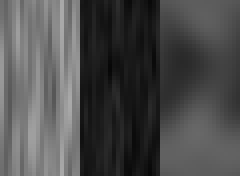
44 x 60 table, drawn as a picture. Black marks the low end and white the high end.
It is made of 1 by 3 panels. Panel 1,1: middling, streaked downward. Panel 1,2: very low, streaked downward, faint in contrast. Panel 1,3: low, smooth.
